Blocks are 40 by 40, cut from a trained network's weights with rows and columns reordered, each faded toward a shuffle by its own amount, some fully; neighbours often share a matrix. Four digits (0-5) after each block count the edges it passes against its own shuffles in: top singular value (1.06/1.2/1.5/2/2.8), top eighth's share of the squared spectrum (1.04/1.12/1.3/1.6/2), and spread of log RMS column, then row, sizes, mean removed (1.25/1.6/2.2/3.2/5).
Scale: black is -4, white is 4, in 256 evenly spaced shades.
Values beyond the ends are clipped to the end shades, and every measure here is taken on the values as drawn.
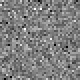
2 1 0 0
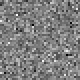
0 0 0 0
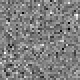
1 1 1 0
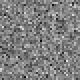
1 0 0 0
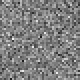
2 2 0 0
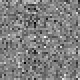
3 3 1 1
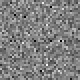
2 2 0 0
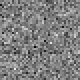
2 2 0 0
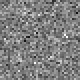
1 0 0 0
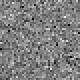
0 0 0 0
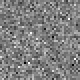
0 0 0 0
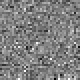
3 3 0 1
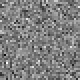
0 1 0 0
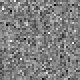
0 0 0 0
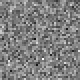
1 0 0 0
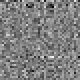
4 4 1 2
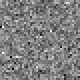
2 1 0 0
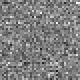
3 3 0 2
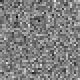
2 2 0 0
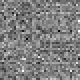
3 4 1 2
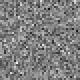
1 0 0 0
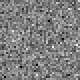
0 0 0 0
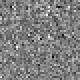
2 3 1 1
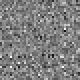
2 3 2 1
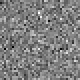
2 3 1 1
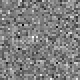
2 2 0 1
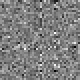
2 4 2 1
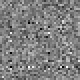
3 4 2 2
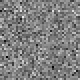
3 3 0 0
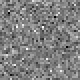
1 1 0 0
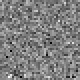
2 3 0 1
